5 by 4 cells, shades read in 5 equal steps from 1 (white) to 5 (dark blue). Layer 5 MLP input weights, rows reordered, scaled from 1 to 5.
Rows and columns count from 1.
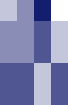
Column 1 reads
2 3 3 4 4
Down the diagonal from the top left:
2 3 4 4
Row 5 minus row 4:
0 0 0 0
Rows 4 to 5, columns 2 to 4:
4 2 4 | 4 2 4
